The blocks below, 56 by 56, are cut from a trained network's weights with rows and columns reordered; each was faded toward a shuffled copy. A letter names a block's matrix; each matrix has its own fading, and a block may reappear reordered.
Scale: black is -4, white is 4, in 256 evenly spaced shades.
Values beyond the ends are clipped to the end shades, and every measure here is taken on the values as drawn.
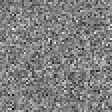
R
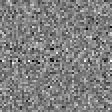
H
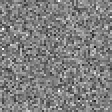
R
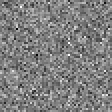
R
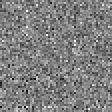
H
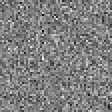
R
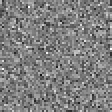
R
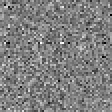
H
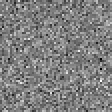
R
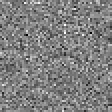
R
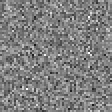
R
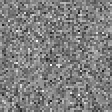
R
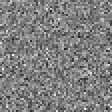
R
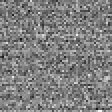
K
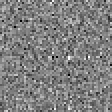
H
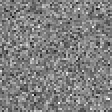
R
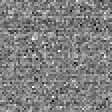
K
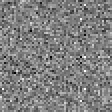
H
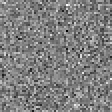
R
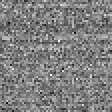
K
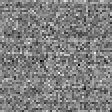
K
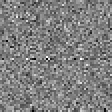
H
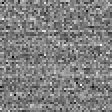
K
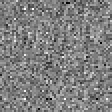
H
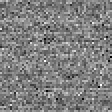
K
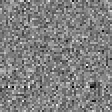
H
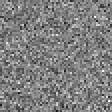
R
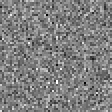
R
